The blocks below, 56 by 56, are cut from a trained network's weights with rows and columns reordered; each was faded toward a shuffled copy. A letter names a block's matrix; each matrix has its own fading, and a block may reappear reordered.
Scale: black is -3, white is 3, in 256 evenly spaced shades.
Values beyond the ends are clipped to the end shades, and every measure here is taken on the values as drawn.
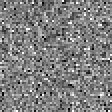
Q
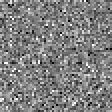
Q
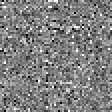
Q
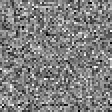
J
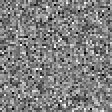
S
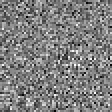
J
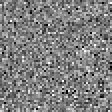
S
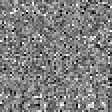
Q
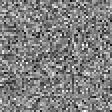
J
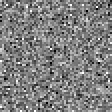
S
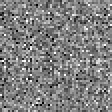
Q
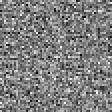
J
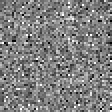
Q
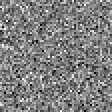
S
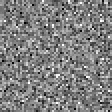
S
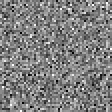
J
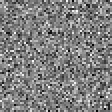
J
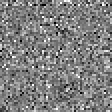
Q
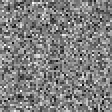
J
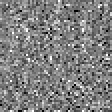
Q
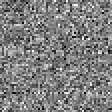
J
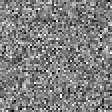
J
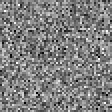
J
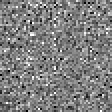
Q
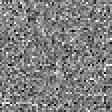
Q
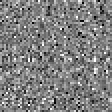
Q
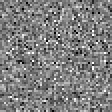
Q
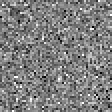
S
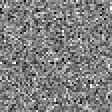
S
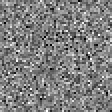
S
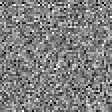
J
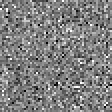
Q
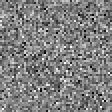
S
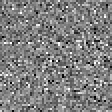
Q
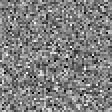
S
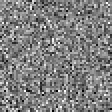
J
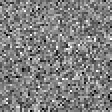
S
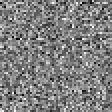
J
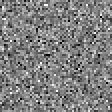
S
